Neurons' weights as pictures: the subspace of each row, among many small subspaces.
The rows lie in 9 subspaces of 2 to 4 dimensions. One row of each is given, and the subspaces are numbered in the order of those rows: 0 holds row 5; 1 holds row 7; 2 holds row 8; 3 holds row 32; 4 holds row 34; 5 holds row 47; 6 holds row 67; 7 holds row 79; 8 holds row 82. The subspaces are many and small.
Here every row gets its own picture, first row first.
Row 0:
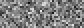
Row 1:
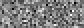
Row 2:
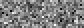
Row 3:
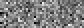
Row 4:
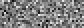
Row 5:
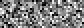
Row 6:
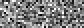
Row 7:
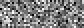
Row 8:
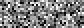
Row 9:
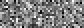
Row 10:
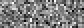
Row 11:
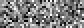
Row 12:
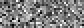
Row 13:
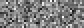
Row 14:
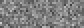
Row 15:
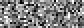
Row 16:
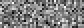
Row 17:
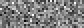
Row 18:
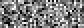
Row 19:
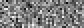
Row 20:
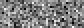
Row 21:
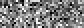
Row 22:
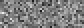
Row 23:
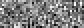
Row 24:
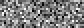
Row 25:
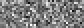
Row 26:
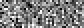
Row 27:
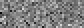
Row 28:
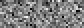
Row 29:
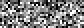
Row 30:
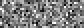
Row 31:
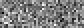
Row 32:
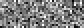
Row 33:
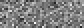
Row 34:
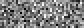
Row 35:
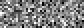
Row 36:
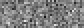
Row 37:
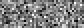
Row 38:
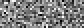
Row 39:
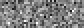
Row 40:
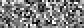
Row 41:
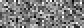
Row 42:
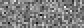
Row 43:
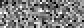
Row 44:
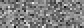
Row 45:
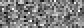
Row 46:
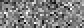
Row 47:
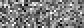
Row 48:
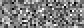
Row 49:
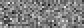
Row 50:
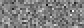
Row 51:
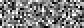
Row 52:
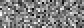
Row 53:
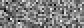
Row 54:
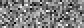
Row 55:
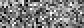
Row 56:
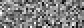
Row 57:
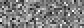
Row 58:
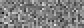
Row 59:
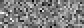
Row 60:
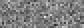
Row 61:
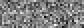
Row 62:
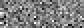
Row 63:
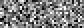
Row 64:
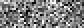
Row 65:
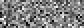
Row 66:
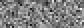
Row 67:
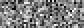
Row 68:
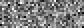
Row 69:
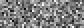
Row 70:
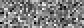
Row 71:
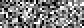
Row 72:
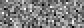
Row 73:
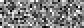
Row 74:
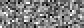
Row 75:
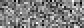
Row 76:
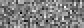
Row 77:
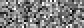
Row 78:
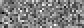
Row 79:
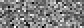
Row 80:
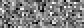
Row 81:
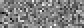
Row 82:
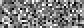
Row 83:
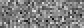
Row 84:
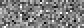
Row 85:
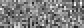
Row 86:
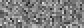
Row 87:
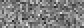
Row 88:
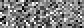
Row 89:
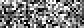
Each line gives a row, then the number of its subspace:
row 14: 0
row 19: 3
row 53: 4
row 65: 5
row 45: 2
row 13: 6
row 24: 4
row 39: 6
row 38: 4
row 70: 5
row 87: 7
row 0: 0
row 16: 1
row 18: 6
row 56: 1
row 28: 0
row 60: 2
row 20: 4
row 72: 4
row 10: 1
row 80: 0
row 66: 0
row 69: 4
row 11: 1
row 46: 7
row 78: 8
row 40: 0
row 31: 6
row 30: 0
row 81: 8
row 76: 4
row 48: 8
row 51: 0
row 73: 0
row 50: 8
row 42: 4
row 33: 7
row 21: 5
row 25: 0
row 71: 7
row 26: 3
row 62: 5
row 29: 2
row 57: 7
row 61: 2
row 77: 6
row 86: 4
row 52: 1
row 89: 7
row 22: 8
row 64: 7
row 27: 5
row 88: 5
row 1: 8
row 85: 3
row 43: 7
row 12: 7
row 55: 5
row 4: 4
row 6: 4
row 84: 7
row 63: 5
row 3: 5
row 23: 3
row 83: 4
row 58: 6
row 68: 2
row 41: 3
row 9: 3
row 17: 1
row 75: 3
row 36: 6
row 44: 7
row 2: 2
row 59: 8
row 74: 2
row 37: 2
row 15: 2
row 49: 1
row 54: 5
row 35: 1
